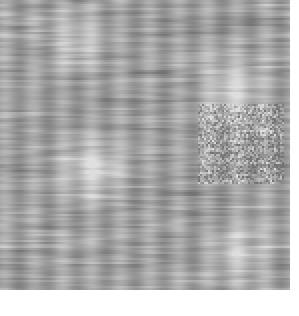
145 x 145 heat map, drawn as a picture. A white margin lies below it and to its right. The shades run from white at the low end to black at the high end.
Stripes: upright, repeating 10 times. Dips: four. Odd patch: rougher, in the middle right. Roughest part: middle right. Slope: none.
